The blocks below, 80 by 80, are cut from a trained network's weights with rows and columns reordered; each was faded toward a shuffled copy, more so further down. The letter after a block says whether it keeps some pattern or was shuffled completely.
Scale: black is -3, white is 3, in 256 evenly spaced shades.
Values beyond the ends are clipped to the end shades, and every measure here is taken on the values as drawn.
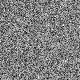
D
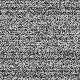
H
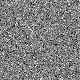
D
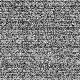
H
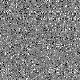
H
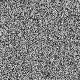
D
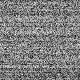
H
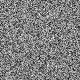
D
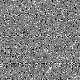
H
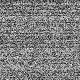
H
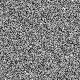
D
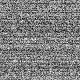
H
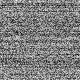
H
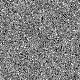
D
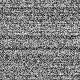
H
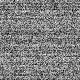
H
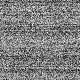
H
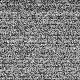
H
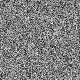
D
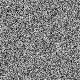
D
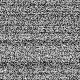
H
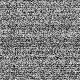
H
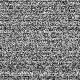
H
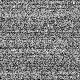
H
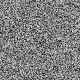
D
